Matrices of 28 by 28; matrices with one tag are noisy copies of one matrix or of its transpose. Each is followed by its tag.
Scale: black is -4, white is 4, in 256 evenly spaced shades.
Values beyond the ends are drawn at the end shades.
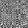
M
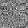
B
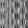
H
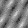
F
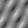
F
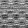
H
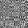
M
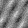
F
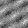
F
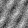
F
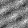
F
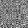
M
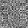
B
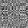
B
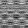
H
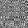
M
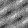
F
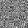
M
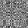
B
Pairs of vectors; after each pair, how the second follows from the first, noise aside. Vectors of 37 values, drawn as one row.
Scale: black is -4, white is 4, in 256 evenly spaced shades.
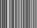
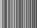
wrapped around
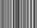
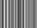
reversed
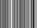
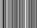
reversed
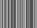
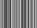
reversed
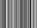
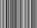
reversed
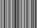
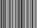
reversed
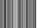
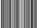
reversed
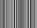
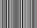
reversed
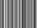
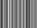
wrapped around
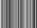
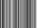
reversed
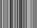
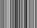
reversed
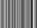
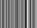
wrapped around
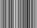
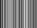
wrapped around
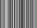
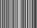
wrapped around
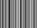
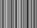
reversed
